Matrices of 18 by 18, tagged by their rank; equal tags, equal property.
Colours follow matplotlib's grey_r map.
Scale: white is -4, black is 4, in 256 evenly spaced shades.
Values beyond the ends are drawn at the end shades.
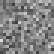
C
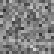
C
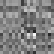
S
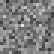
C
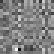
S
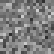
C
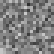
C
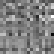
S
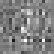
S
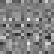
S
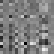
S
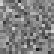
C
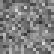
C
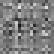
S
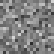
C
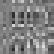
S
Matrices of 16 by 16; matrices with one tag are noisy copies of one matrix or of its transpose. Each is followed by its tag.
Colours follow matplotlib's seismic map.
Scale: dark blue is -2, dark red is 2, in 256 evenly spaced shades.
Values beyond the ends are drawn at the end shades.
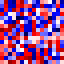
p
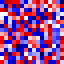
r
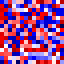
r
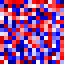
r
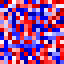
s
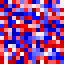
s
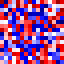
s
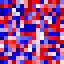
p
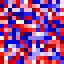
s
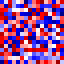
r
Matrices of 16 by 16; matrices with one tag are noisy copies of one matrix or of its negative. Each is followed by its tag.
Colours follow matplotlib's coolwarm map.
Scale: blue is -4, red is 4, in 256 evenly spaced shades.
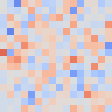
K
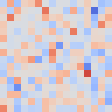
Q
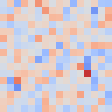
Q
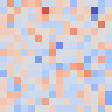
Q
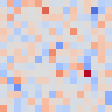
Q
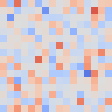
Q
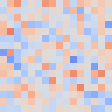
K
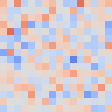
K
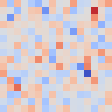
Q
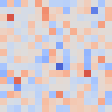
Q
